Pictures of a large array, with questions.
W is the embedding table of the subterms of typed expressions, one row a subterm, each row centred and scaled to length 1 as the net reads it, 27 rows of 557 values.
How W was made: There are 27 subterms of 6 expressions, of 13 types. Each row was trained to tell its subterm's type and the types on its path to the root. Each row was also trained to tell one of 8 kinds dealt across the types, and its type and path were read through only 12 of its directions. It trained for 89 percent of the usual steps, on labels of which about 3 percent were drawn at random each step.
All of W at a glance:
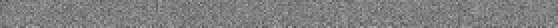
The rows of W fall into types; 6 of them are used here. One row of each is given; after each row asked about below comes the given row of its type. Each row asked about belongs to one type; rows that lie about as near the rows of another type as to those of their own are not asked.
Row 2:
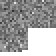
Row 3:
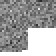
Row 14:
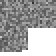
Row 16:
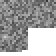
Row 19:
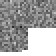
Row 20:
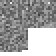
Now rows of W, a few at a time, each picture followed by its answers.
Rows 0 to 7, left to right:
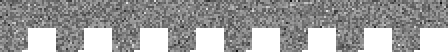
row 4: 14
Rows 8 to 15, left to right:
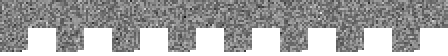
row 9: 2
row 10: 14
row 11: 3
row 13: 2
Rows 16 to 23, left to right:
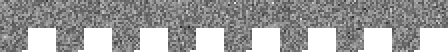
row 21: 14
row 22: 2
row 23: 2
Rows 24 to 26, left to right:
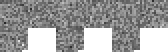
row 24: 3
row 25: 19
